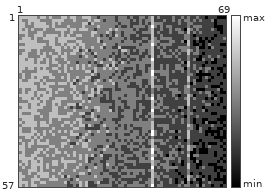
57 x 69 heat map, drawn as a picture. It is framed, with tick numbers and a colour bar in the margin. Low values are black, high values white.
Odd lines: columns 45 and 57. Slope: up to the left. Stripes: none.
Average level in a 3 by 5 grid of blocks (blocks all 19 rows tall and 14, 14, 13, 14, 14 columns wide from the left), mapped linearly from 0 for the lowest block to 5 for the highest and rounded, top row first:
54321
54220
54220
